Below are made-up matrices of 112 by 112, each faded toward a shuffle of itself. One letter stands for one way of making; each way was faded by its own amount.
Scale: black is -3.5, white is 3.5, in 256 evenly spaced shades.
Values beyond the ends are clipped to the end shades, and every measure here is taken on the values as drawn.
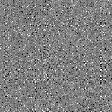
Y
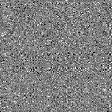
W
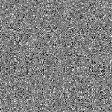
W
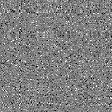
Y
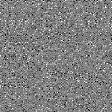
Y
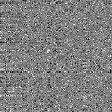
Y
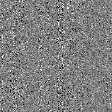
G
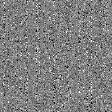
G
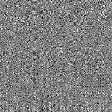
W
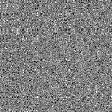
W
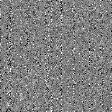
G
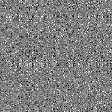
Y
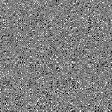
Y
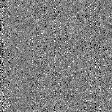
G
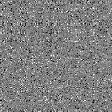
Y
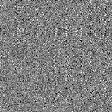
W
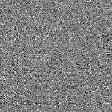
W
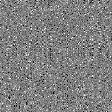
Y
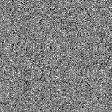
W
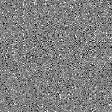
Y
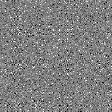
Y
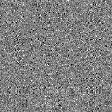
W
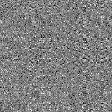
W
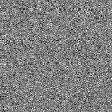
W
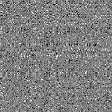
Y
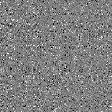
Y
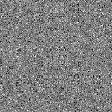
W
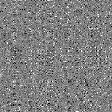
Y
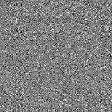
W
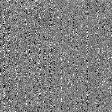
G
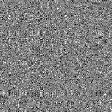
W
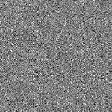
W
